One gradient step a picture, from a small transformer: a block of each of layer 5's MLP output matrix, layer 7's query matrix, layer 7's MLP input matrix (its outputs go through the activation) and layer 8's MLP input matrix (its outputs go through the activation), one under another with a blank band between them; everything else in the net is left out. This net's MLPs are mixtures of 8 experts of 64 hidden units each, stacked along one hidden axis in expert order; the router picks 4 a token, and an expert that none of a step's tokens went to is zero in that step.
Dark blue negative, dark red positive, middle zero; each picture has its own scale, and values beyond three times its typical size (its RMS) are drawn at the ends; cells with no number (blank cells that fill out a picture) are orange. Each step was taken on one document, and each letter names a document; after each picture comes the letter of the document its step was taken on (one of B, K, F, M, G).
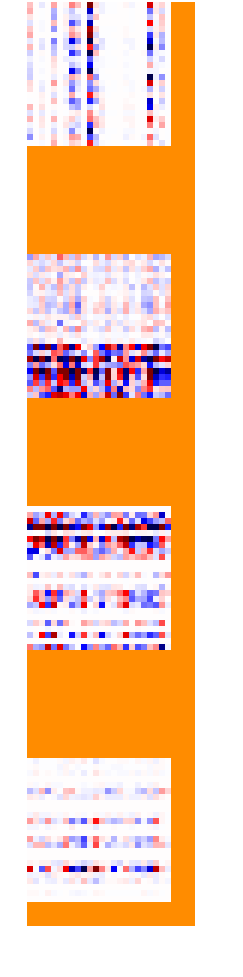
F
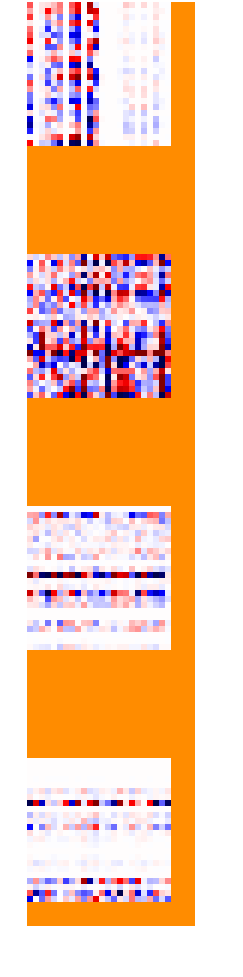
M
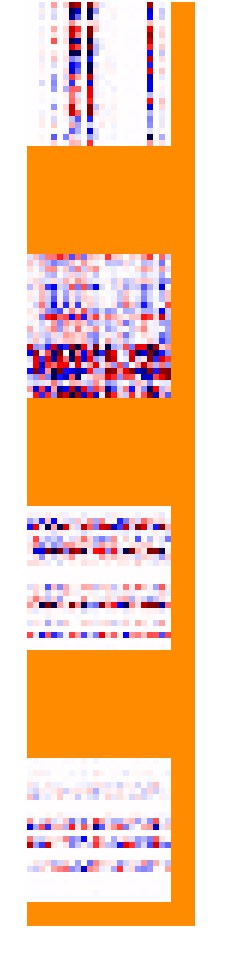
F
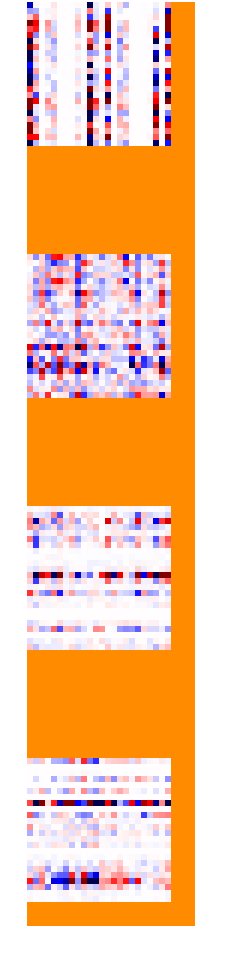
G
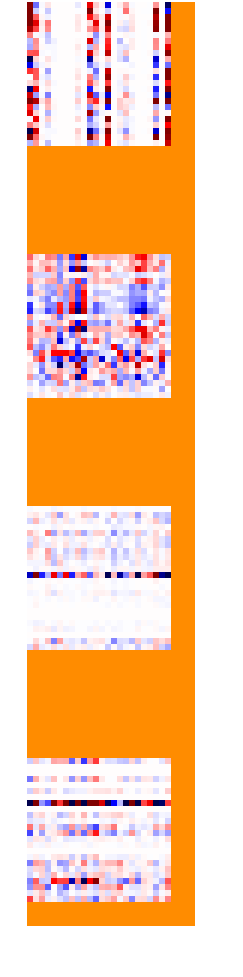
G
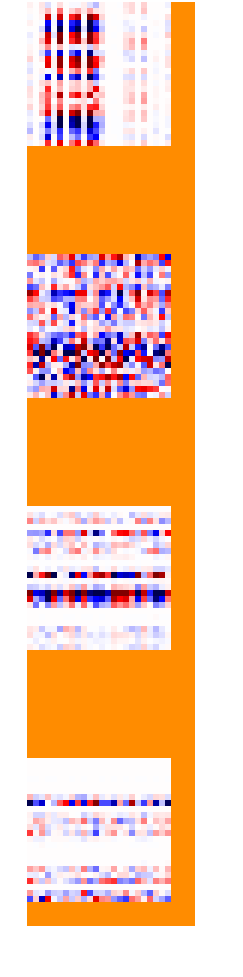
M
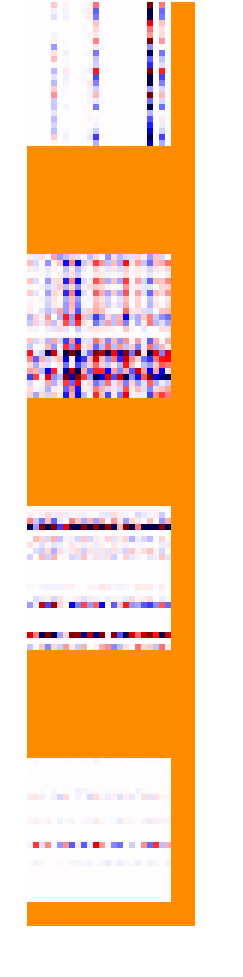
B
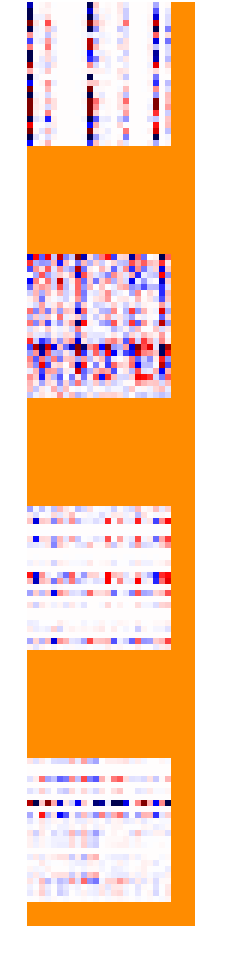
G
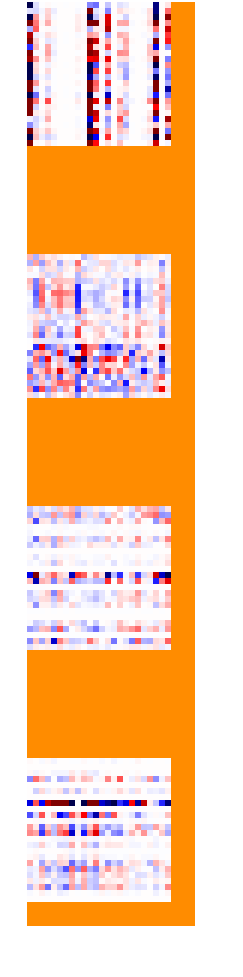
G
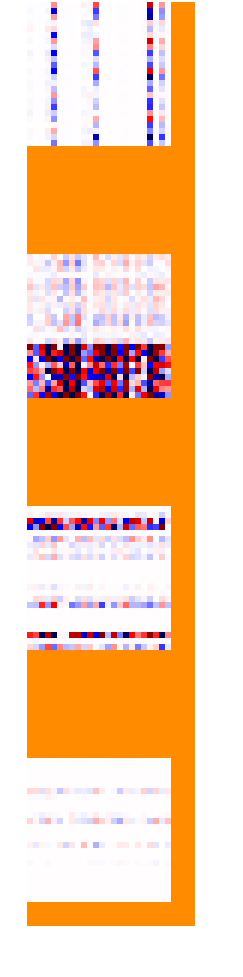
B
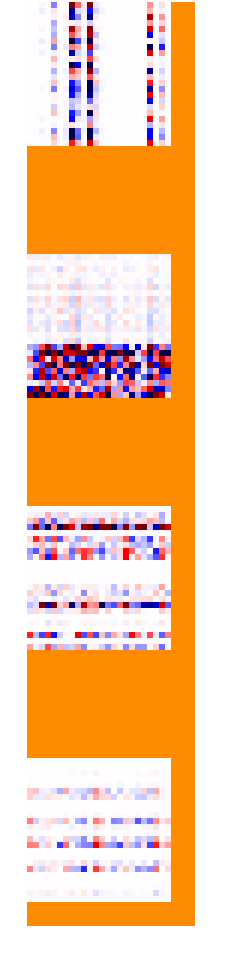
F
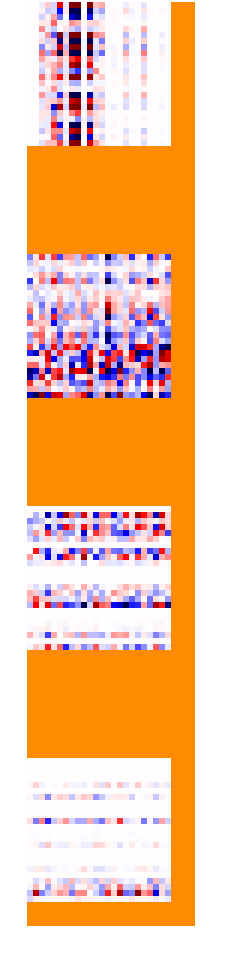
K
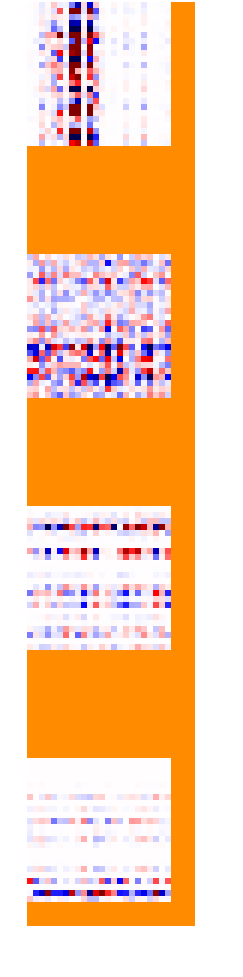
K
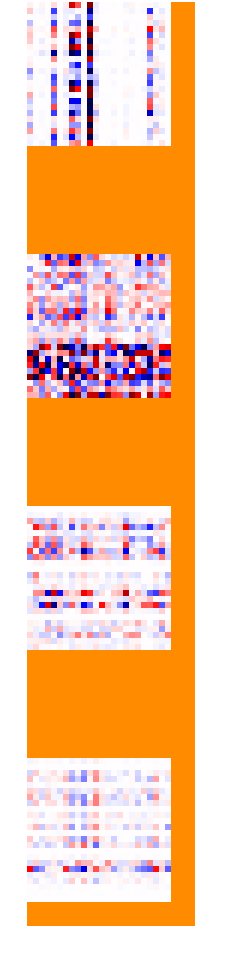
F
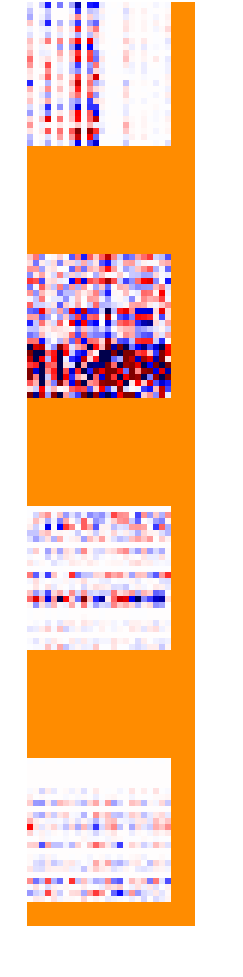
M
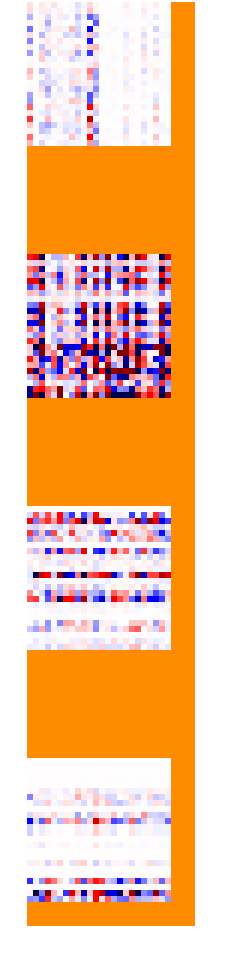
M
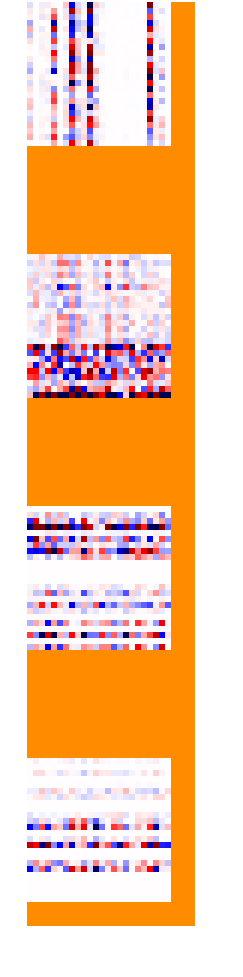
F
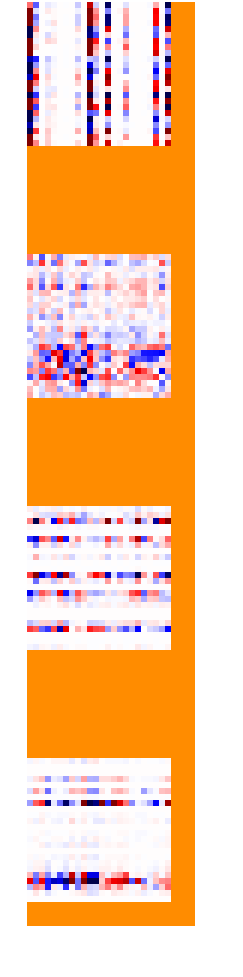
G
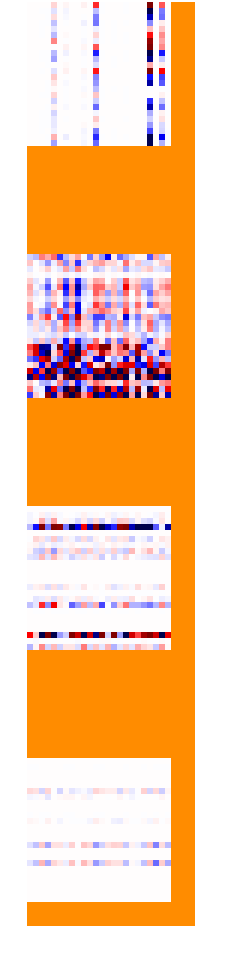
B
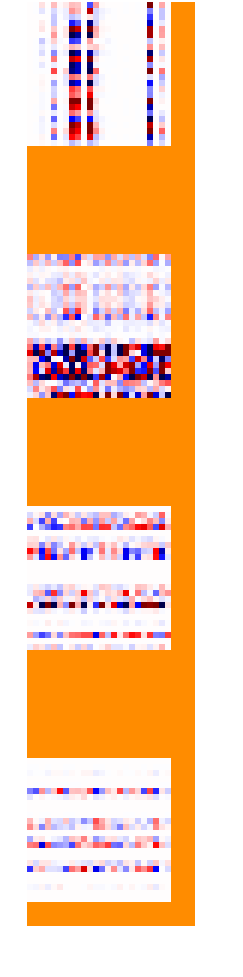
F
